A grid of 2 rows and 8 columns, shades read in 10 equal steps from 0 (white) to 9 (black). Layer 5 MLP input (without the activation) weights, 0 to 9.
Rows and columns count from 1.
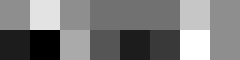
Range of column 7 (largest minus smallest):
2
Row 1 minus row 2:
-4 -8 1 -1 -3 -2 2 0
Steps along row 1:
down up up same same down up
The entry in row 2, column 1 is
8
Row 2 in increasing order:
0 3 4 6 7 8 8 9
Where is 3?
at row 2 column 3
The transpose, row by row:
4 8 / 1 9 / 4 3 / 5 6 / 5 8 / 5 7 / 2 0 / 4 4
